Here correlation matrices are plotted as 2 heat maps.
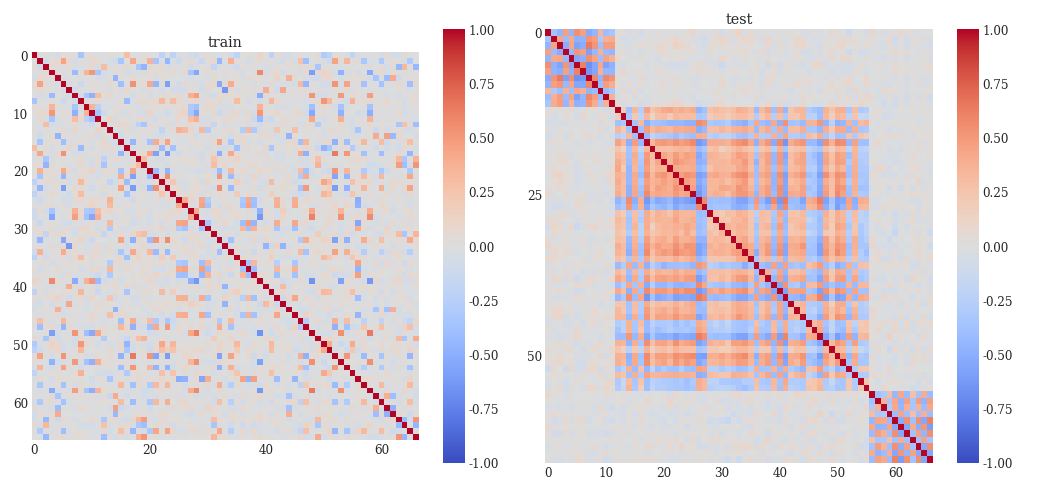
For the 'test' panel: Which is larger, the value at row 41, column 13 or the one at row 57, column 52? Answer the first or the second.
the second
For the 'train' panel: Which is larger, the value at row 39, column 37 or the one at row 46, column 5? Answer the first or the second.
the second
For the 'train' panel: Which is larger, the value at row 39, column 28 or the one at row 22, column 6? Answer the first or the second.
the second
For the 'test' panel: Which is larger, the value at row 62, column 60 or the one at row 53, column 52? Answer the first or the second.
the first
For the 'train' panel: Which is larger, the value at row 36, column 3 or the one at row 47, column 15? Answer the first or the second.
the second
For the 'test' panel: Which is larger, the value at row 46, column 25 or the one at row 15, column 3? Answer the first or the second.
the second
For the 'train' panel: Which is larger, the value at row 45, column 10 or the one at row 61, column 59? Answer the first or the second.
the second
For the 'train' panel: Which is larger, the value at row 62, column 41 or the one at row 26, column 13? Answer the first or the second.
the second
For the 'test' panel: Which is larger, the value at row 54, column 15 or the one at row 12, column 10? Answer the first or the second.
the second
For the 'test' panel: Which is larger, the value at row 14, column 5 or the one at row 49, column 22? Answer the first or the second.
the second
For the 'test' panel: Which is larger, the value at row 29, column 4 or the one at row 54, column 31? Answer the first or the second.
the first
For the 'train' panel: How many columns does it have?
67
